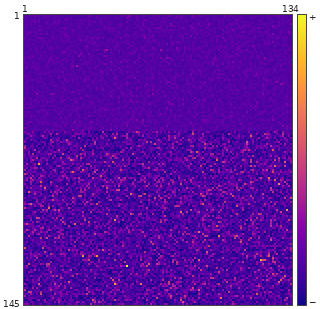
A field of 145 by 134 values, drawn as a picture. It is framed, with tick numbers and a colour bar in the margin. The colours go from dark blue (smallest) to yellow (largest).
Seam: horizontal, 40% of the way down, the top part calmer. Slope: none. Histogram: skewed, a long tail of high values. Mirror symmetry: none. Grain: fine.
